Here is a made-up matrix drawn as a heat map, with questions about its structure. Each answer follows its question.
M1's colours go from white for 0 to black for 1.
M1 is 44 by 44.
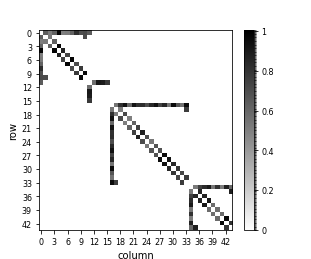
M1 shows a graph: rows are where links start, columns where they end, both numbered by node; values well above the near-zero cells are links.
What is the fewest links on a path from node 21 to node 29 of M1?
2
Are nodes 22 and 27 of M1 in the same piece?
yes
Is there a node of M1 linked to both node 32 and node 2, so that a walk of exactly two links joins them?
no
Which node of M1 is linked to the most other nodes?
node 16
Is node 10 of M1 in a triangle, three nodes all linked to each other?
yes
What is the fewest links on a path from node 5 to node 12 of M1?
3
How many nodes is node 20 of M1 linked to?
3
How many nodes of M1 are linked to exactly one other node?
4
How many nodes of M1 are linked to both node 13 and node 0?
1
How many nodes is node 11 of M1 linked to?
5
